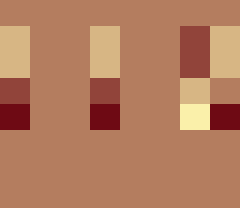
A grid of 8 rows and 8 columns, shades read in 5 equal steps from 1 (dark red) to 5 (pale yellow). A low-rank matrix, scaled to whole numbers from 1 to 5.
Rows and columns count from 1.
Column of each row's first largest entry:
1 1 1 7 7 1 1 1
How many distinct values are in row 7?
1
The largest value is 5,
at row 5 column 7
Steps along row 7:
same same same same same same same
